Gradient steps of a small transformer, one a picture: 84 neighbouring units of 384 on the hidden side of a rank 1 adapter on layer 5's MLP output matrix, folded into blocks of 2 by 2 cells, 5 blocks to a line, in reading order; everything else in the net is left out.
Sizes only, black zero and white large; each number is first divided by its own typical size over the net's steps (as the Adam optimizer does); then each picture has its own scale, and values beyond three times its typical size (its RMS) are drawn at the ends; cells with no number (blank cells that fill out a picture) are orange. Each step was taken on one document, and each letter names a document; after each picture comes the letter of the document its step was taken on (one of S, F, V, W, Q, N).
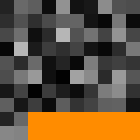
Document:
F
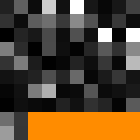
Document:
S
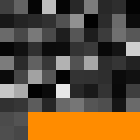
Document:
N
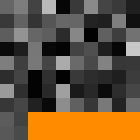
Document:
N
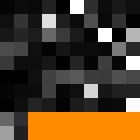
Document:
S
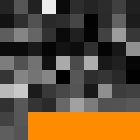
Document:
N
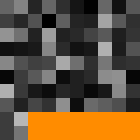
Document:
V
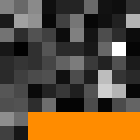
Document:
V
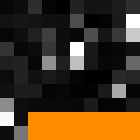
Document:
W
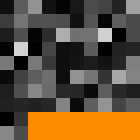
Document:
F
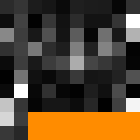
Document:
W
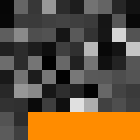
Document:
F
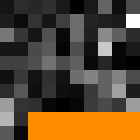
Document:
W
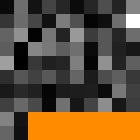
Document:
V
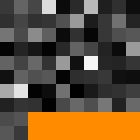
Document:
N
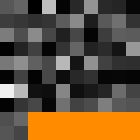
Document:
N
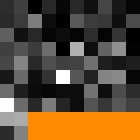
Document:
V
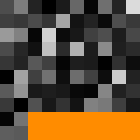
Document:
V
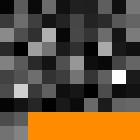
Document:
W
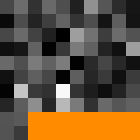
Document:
N
